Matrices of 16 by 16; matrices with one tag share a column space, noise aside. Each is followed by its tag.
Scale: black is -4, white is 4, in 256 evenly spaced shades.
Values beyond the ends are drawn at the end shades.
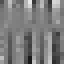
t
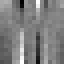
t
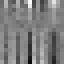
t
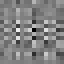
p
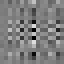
p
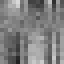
t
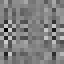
p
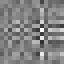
p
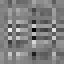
p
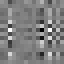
p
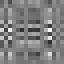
p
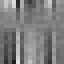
t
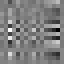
p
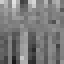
t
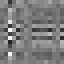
p
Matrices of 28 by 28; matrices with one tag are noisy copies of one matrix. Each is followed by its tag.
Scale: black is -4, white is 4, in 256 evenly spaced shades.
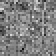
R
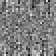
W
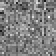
R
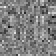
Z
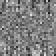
W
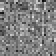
R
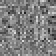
Z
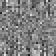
W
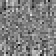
W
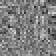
Z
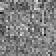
R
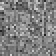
R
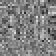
Z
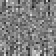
W
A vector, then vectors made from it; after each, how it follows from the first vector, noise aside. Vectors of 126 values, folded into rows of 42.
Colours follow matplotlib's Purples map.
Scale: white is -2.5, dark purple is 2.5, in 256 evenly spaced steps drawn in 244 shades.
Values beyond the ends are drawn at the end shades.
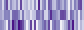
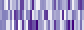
sign-scrambled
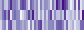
wrapped around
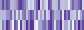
sign-scrambled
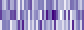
wrapped around
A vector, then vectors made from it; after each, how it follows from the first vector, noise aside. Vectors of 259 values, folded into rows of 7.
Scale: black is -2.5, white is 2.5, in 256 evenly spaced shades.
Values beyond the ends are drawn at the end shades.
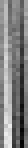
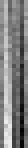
copied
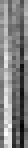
copied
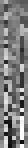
sign-scrambled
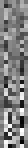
sign-scrambled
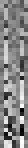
sign-scrambled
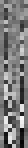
sign-scrambled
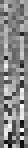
sign-scrambled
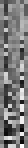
sign-scrambled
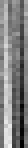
copied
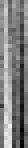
copied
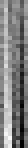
copied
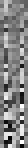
sign-scrambled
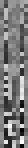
sign-scrambled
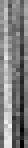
copied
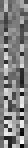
sign-scrambled
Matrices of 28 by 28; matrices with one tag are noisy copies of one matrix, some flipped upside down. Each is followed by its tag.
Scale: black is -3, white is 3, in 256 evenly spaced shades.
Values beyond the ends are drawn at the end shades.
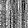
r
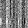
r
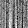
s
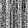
r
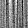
s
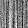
s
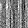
r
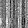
r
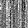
r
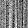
s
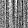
s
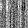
r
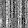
r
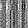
r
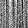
s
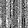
r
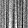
s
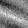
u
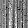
s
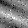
u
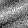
u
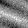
u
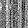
r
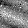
u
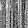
r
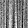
s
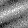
u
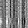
r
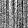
s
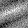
u
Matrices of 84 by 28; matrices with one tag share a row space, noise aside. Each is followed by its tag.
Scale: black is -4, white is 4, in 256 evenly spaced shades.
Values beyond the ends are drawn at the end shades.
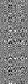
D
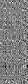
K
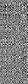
K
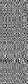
K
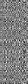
K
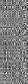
K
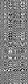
D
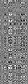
D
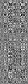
D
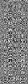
D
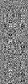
D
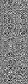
D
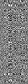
D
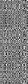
K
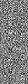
D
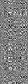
D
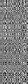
K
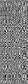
K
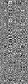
D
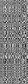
K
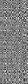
K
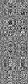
D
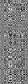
D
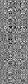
D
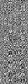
D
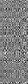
K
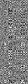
D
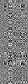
D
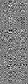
D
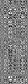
D
